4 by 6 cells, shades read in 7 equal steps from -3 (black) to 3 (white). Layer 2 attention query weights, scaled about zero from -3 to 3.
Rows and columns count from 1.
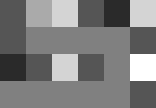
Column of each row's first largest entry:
3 2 6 1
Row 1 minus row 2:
0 1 2 -1 -2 3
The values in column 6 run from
-1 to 3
